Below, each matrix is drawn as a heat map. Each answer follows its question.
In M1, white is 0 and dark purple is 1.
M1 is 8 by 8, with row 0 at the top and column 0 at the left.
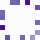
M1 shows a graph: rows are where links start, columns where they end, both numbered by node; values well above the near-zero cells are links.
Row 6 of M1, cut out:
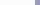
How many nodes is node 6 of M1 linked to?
1
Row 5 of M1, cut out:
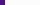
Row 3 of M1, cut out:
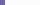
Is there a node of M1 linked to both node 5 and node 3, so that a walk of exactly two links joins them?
yes
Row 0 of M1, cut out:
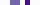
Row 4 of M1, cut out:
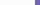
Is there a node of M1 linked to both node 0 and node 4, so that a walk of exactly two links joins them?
no
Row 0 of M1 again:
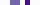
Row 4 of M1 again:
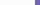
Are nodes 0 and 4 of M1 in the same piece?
no
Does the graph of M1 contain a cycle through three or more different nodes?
no
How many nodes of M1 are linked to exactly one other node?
6
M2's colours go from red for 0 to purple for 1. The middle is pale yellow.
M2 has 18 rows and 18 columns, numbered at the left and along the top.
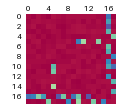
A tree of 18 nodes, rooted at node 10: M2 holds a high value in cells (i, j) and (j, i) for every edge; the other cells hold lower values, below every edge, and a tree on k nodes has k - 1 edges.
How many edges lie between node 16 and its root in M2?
1
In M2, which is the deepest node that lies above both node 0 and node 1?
16
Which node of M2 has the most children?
16
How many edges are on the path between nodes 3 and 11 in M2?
4
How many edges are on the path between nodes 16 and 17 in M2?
2
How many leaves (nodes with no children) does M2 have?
14
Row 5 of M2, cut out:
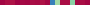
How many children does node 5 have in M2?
2
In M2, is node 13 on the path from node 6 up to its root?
no
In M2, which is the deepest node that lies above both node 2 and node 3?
16
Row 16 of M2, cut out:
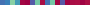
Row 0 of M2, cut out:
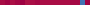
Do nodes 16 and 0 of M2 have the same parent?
no
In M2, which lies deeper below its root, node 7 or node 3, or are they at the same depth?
the same depth
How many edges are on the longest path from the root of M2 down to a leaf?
2
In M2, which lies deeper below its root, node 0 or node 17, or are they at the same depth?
node 0
